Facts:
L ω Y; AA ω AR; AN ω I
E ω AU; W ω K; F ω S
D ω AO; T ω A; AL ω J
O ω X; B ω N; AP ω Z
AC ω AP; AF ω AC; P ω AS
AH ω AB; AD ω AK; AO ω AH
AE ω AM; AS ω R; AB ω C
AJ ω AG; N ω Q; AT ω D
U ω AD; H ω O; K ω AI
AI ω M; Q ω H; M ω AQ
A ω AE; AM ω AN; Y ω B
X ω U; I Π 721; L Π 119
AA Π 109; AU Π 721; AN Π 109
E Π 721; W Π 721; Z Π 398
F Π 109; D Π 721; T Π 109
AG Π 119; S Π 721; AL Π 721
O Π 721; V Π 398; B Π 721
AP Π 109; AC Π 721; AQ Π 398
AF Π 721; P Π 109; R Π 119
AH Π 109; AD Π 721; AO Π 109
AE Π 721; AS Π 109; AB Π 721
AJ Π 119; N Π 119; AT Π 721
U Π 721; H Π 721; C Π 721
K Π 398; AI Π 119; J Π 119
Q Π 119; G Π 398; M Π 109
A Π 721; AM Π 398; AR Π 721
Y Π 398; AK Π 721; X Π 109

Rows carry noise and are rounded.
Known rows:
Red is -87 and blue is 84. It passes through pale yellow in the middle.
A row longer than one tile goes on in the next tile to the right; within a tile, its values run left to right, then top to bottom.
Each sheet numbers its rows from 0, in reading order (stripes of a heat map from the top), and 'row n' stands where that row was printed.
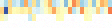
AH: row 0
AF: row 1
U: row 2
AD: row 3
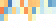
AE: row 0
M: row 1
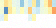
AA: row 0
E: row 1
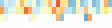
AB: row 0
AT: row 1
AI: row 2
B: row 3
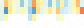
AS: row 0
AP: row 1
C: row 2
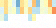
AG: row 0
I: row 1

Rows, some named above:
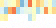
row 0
X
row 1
AQ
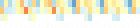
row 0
C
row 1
AK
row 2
L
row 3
AJ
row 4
L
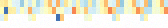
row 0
T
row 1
AT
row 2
Y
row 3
C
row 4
I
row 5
I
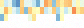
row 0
N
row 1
O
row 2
Z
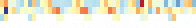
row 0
AN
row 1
AC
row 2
D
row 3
D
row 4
W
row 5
K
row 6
H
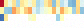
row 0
AM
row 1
W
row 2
Q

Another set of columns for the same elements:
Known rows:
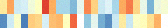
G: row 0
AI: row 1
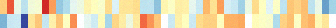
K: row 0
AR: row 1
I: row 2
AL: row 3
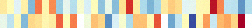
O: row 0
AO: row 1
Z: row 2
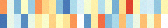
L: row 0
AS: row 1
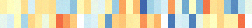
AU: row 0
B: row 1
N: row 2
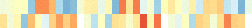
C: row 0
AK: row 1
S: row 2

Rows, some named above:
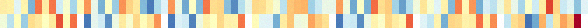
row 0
U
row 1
L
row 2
N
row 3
W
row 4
Q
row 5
H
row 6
AP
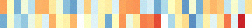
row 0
AJ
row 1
AC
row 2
X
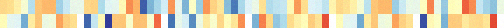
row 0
W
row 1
Y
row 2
L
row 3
AN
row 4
W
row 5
AM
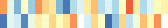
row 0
L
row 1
M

